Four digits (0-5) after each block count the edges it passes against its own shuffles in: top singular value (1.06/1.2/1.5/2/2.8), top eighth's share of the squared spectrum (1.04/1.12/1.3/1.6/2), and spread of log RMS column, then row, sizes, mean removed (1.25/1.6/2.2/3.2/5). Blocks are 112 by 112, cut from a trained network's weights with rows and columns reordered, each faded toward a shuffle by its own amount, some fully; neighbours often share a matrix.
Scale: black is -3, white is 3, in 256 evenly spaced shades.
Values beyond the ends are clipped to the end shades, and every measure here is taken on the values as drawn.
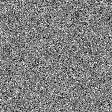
0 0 0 0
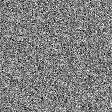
0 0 0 0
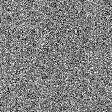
2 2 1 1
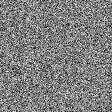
2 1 0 1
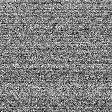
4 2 0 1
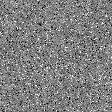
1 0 0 0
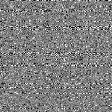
4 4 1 4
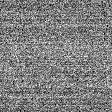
3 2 0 0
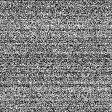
4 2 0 1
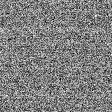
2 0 0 0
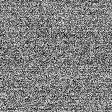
2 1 0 0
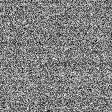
1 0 0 0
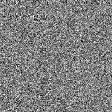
3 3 1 1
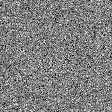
0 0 0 0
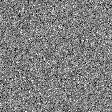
0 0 0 0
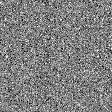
1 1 0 1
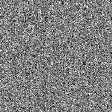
1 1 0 1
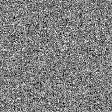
2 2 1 1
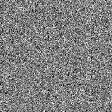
2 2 1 1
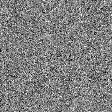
2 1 0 1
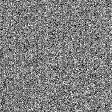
2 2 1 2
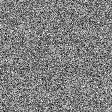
0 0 0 0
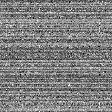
5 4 2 2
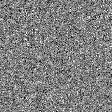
2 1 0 0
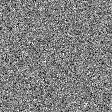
1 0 0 0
